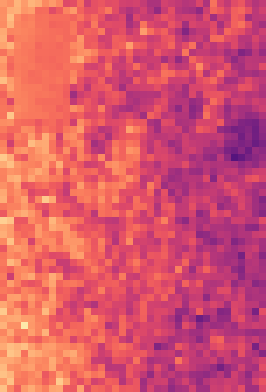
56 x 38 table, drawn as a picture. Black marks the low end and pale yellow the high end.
On average the colour sits 60% of the way up the scale. There is an overall slope up to the left. The top left is the calmest part. In the top left lies a patch that is calmer than the rest.
